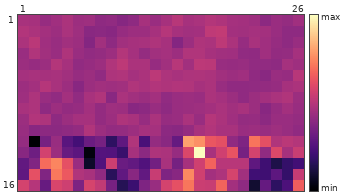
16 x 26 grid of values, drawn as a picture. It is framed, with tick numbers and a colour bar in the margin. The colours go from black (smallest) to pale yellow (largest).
Mirror symmetry: none. Ninth with the lowest average: bottom left. Slope: none. Histogram: heavy tails on both sides. Seam: horizontal, 70% of the way down, the top part calmer.
